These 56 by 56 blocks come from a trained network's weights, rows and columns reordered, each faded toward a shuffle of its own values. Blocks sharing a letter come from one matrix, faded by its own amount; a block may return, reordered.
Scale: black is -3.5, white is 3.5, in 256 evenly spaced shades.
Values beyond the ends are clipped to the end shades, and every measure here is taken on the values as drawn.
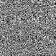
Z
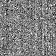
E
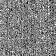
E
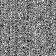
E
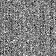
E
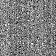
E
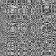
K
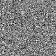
Z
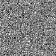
Z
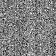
E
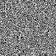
Z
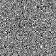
Z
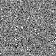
Z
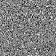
Z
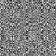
K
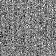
E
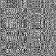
K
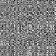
K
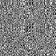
K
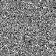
Z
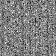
E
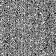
E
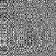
K
